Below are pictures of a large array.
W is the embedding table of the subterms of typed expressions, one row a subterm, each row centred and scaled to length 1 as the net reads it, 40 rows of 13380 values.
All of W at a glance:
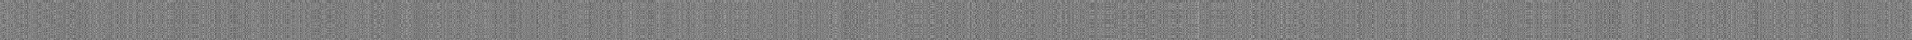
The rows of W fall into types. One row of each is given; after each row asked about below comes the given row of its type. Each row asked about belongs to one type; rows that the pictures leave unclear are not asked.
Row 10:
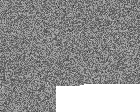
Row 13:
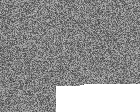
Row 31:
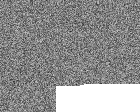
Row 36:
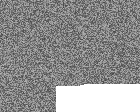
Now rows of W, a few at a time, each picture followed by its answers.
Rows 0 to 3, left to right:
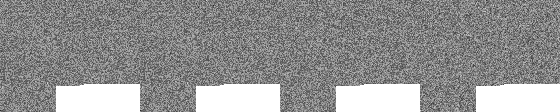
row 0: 10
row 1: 10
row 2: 10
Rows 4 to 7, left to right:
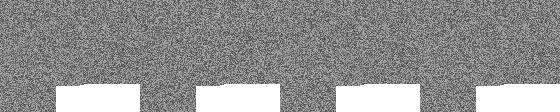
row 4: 36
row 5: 13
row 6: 36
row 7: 36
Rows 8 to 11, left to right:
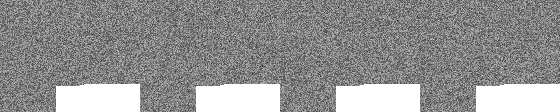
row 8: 13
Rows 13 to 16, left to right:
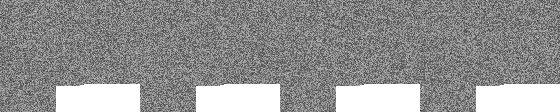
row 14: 36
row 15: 10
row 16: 10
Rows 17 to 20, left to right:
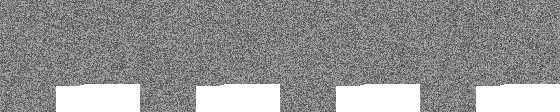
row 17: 10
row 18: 13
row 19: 36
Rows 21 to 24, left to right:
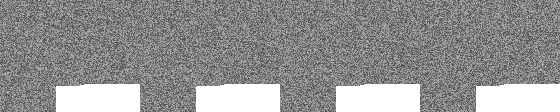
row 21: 10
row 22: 36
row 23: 36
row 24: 13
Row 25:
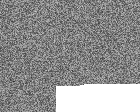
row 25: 13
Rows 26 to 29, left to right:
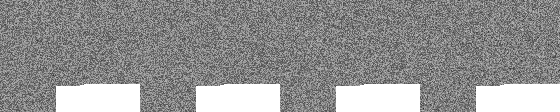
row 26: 13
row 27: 36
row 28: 10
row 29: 31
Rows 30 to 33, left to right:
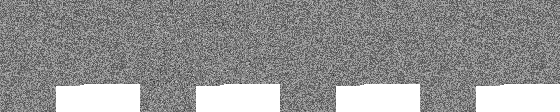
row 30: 10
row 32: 13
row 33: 10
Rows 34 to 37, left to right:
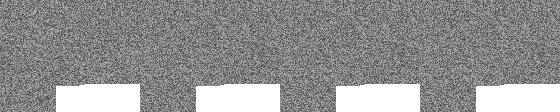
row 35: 36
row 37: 36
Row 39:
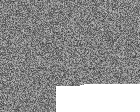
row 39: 31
